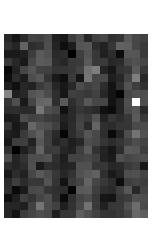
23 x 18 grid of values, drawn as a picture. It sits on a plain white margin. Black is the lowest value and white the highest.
On average the colour sits 20% of the way up the scale. Upright stripes repeat 3 times across the table. No seam splits the table. Most values sit low, with a long tail of high ones.
